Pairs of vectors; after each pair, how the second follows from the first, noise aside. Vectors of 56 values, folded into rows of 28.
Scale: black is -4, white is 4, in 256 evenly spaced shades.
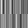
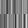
reversed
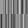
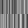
wrapped around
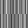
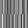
wrapped around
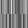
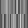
wrapped around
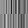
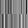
wrapped around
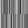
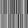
wrapped around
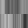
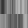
reversed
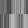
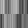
reversed
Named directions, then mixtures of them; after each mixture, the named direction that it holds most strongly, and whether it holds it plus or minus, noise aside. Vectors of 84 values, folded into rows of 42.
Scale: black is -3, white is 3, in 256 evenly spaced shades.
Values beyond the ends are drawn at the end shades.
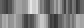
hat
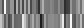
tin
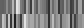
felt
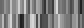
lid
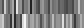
tin, plus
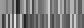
felt, minus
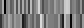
tin, minus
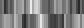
hat, plus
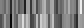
lid, minus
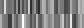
tin, plus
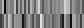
tin, minus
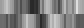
hat, minus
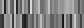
tin, minus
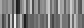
felt, minus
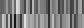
felt, plus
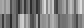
lid, minus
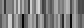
tin, minus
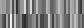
felt, minus
